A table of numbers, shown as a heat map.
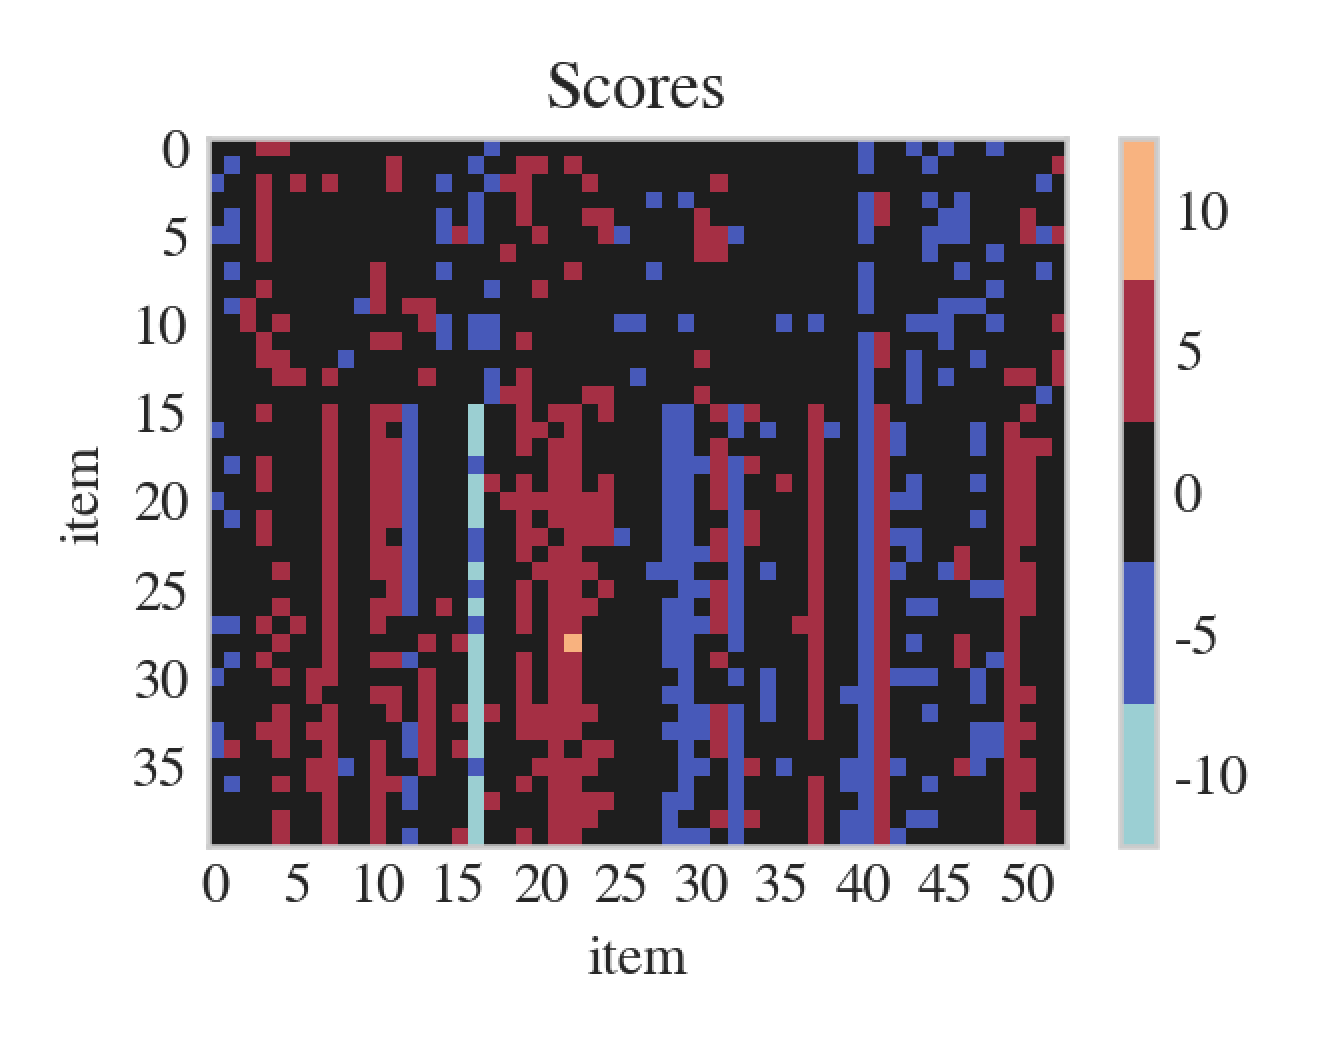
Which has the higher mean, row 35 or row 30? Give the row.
35
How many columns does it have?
53
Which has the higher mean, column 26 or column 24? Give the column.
24
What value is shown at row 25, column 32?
-5
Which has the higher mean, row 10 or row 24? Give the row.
24
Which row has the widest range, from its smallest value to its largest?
28
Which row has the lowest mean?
10
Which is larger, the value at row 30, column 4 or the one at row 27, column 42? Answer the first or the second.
the first
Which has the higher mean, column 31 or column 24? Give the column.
31
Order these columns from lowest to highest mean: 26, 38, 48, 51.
48, 51, 26, 38
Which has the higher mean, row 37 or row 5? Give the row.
37
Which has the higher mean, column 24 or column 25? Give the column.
24
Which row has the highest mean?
32
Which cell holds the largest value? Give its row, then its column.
28, 22
